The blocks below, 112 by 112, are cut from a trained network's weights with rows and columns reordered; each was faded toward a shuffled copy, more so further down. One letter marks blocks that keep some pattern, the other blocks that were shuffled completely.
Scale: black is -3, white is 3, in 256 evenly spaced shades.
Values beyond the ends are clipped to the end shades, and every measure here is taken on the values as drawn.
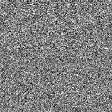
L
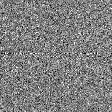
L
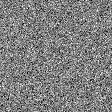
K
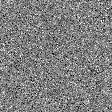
K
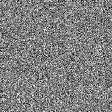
L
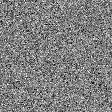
K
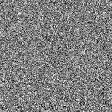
L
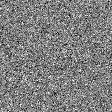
K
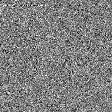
L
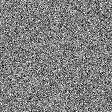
K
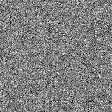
L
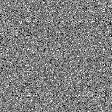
L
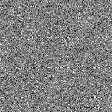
L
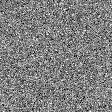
K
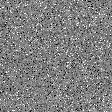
K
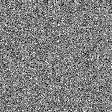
L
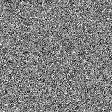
L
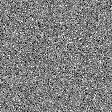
K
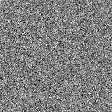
L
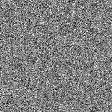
L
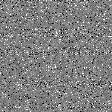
L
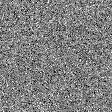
K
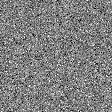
K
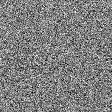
K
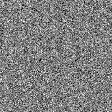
L
